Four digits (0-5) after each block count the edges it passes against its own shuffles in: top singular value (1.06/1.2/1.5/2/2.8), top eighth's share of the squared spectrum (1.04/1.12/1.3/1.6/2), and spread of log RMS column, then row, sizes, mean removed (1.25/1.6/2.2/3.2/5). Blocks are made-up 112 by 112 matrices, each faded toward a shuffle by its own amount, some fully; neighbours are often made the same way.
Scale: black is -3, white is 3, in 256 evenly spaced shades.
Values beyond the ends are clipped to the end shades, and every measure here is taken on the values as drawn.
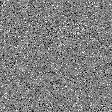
0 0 0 2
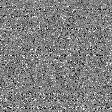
1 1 0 3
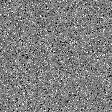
0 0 0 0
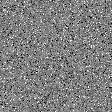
0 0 0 0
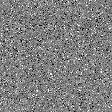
3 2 0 1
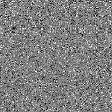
4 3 1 1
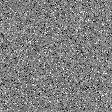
2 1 0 0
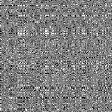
5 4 3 3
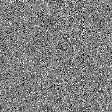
1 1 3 0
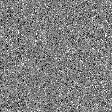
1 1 2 0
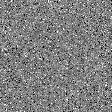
0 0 1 0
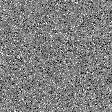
0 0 0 0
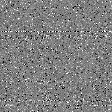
3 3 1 2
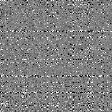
4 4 3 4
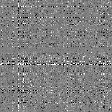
4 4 3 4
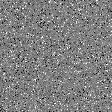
1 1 0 0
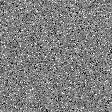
2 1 0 0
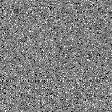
3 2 1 1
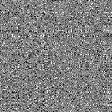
4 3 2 2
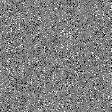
1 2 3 0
